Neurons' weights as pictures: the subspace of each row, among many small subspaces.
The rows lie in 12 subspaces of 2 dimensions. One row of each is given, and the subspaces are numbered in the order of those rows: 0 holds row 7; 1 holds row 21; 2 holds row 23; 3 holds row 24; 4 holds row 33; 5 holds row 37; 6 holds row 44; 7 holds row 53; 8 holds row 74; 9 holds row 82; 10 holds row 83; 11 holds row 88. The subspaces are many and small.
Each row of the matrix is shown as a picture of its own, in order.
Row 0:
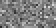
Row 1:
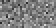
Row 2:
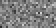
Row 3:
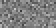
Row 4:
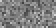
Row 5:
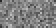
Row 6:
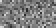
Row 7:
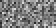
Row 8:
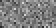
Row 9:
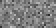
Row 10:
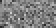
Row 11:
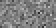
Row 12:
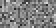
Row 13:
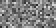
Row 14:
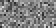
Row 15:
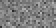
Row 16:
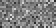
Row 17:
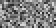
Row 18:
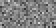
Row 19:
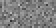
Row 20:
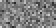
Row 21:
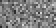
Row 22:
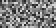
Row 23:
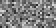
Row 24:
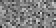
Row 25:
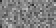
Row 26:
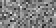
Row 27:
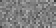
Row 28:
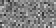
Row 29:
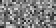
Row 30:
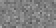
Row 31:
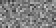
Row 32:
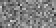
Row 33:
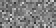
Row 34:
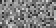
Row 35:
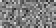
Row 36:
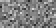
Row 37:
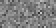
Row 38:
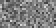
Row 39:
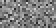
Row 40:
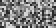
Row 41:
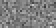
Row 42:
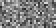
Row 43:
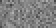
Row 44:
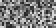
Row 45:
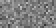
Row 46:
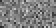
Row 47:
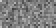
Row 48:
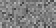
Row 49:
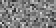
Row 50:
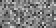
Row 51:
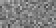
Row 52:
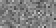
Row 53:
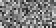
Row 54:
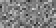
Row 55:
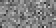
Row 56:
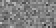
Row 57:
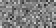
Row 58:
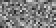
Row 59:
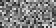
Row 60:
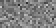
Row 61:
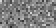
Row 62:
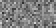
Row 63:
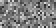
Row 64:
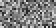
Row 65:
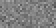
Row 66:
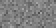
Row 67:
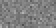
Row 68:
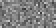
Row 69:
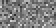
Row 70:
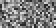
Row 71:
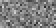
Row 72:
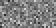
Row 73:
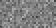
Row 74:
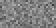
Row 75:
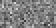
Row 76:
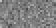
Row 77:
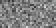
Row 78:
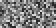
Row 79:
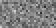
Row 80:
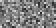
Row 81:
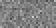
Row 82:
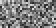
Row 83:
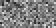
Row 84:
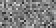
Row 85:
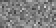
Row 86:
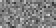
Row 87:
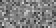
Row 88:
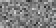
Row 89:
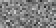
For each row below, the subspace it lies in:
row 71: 11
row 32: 1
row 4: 6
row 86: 3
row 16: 4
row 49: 9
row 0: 2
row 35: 4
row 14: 5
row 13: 2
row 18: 10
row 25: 0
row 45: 9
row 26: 1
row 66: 10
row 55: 5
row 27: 4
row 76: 0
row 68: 3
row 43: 4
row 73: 4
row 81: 4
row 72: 10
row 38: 2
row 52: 5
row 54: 11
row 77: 9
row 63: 5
